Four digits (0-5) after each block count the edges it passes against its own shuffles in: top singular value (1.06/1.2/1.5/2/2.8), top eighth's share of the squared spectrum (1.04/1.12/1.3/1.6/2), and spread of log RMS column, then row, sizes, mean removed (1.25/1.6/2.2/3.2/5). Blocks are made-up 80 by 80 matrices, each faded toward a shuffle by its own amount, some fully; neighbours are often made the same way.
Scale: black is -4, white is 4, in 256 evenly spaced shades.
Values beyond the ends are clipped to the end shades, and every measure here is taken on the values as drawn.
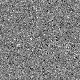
2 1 0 0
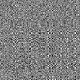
4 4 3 3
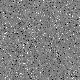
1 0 0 0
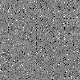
3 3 2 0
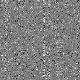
3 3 2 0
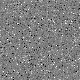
1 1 0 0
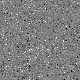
2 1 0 0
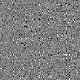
4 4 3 2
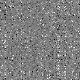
3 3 2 1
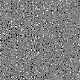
3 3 2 1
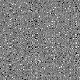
4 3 1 2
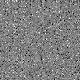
3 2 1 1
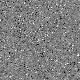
0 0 0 0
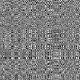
5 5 3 3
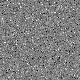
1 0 0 0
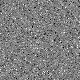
0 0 0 0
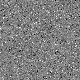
0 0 0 0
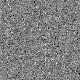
0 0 0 0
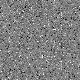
0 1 1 0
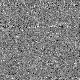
1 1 0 2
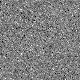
0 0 0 0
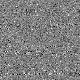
1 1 0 2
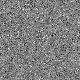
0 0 0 1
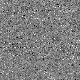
1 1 0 2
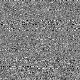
1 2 0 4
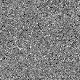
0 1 0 1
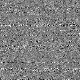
1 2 0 3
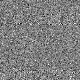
0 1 0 2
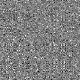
4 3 2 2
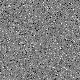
1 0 0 0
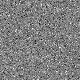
2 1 0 0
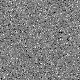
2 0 0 0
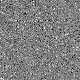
3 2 0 1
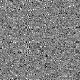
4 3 1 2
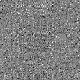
3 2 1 1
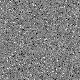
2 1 0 0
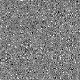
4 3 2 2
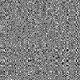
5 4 3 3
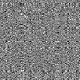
4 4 2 2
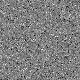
1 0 0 0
